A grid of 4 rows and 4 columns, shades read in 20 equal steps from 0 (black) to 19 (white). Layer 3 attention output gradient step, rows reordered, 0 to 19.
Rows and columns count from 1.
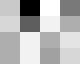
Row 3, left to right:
13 18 13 17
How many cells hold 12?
1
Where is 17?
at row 3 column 4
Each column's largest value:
16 18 19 17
